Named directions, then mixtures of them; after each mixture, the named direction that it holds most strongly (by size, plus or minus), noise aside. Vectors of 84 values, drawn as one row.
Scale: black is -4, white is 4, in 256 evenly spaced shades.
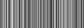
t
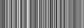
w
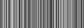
t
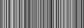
t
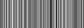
t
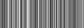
w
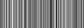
t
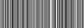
t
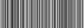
t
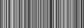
t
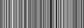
t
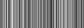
t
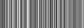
w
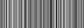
t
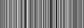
w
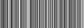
w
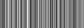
w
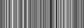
t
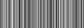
t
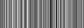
w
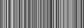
t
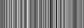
w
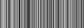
t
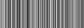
w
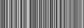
w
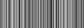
t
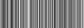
t
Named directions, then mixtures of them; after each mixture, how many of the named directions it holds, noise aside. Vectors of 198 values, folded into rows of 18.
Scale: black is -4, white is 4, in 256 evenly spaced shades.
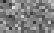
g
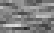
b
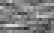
one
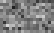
two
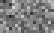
one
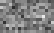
two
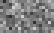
one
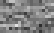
two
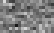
two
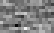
two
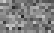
two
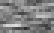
one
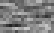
one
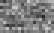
two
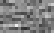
two
